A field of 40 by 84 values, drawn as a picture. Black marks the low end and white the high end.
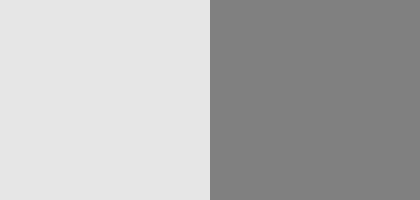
It is made of 1 by 2 panels. Panel 1,1: very high, flat. Panel 1,2: middling, flat.
